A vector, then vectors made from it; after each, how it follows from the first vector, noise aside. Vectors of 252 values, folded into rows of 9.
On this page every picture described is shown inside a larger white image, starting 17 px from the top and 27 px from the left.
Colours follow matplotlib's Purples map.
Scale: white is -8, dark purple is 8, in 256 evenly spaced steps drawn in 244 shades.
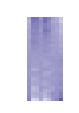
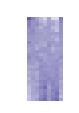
reversed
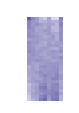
reversed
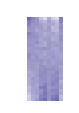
reversed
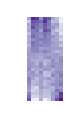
scaled up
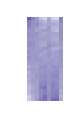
reversed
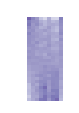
reversed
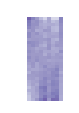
reversed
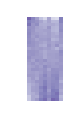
reversed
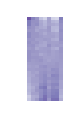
reversed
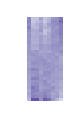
negated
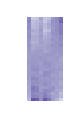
negated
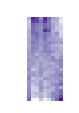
scaled up
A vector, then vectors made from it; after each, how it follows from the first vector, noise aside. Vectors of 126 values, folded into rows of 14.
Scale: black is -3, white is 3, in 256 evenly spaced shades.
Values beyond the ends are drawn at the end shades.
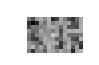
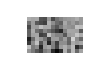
wrapped around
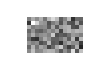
sign-scrambled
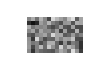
sign-scrambled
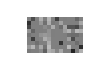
partly zeroed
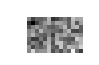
sign-scrambled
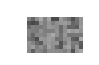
shrunk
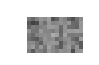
shrunk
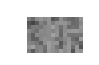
shrunk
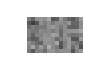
shrunk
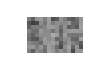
shrunk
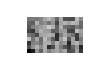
wrapped around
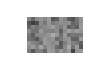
shrunk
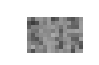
shrunk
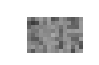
shrunk
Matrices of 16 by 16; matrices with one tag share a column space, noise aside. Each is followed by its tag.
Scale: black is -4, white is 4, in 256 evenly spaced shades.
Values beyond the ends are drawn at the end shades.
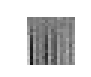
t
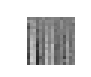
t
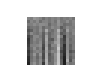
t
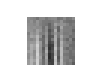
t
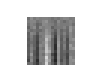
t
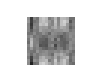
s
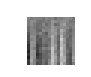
t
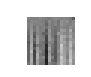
t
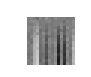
t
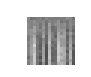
t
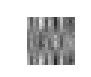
s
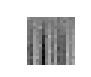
t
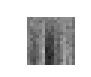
t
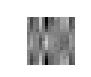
s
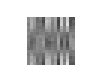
s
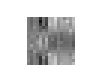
s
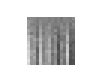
t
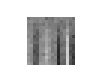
t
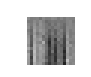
t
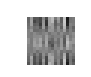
s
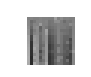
t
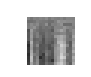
t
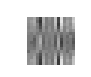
s
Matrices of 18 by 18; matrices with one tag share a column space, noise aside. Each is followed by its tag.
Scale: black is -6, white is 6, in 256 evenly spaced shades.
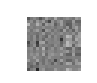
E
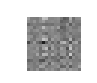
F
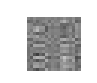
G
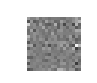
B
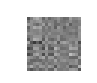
F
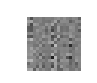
G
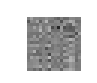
G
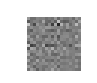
B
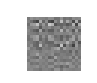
B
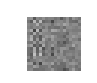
E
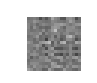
F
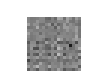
F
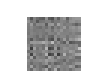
F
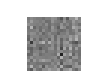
F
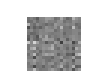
F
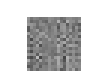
G
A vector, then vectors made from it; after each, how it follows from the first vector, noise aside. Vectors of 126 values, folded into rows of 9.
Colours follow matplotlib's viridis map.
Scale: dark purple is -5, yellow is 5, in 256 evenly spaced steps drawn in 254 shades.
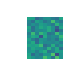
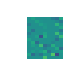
partly zeroed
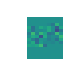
partly zeroed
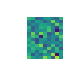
scaled up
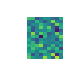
scaled up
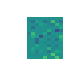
partly zeroed
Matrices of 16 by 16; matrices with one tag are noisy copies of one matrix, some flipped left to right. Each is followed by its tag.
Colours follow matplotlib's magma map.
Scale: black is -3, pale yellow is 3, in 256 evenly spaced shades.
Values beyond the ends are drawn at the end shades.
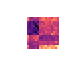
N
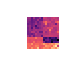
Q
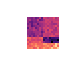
Q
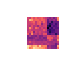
N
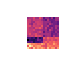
Q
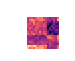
N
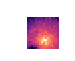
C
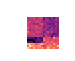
Q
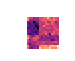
N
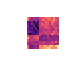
N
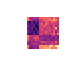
N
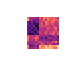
N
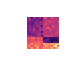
Q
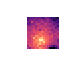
C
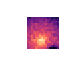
C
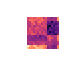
N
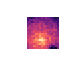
C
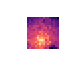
C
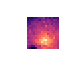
C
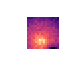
C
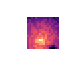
C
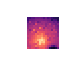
C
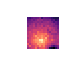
C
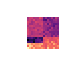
Q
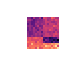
Q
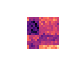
N
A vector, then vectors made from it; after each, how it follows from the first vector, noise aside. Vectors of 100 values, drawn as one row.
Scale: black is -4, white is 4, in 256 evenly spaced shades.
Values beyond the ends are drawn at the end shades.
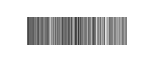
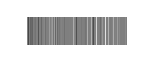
partly zeroed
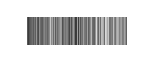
copied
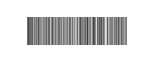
sign-scrambled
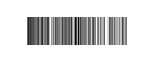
scaled up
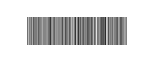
sign-scrambled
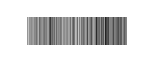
negated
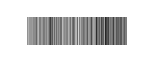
negated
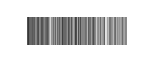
copied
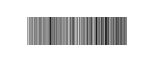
negated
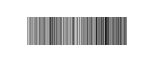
negated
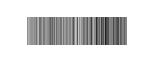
negated
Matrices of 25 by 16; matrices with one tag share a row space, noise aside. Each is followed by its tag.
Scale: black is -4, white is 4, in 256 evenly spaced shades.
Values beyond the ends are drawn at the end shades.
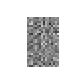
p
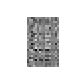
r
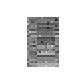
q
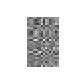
p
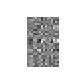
p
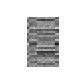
q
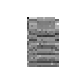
q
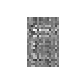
r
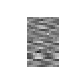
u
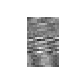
u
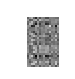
r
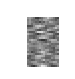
u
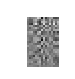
p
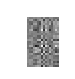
p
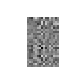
p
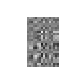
p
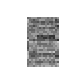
q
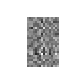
p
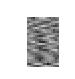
u
